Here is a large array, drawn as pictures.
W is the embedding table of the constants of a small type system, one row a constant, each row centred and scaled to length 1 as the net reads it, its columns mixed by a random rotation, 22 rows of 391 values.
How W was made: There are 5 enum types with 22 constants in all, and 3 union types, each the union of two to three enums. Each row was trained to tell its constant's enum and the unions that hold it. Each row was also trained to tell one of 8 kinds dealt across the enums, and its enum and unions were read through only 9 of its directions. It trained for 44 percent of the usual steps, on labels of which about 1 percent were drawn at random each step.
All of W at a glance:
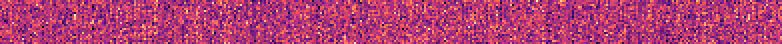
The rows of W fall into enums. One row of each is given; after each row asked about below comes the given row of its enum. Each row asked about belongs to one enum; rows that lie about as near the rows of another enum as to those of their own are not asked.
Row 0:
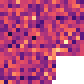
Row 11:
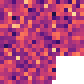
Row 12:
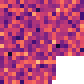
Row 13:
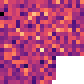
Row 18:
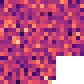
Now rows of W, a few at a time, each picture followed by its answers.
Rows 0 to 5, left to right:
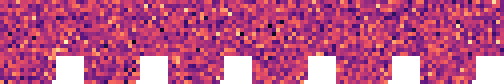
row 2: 13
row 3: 18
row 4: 18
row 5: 13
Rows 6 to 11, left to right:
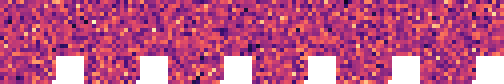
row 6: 12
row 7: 0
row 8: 18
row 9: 0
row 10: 11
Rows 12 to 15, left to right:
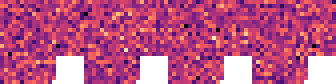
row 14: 18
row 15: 12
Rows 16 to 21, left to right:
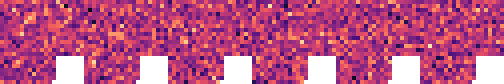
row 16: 0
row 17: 13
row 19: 13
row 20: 12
